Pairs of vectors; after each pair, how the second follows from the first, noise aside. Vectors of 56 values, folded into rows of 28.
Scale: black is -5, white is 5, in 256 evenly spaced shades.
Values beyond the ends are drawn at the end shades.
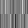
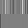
partly zeroed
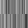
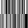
scaled up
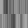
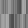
wrapped around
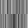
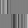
partly zeroed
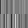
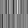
wrapped around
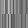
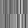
wrapped around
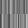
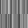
wrapped around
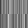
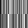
scaled up
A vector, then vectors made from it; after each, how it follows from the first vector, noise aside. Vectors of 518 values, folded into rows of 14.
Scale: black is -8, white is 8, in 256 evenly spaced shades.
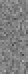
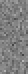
copied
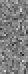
scaled up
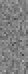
copied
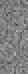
wrapped around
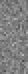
negated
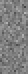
wrapped around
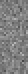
negated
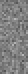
negated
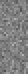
negated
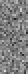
scaled up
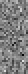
scaled up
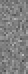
negated
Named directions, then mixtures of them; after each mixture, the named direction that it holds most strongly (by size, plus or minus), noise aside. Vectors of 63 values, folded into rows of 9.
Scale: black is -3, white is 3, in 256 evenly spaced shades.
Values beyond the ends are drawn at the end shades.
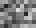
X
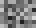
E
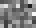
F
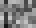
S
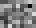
F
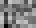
S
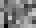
S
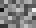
X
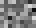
E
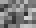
X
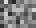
E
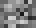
E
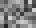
S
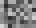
E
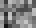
S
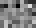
F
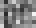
S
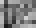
S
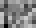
S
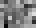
F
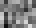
S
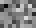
F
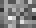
E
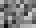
X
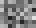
E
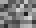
X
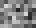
X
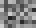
E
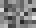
E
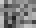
E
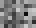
X
